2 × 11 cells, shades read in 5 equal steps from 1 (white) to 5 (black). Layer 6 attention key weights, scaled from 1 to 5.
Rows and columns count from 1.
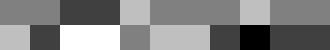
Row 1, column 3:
4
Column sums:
5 7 5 5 5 5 5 7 7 7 7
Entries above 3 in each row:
2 5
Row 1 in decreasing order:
4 4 3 3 3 3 3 3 3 2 2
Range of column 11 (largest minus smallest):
1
